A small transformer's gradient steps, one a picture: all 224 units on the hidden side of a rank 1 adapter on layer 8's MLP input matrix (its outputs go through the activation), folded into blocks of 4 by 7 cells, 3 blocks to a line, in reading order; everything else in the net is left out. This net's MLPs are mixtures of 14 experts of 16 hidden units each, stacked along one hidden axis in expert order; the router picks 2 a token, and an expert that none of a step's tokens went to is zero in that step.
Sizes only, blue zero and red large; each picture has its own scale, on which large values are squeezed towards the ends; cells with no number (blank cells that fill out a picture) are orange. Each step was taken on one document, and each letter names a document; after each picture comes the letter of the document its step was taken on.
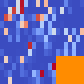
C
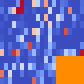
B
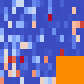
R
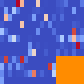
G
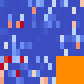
R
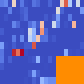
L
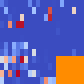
R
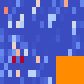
R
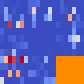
R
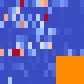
C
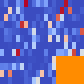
B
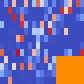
B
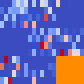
C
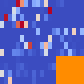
C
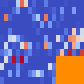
G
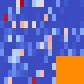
C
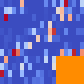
B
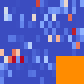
G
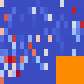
R
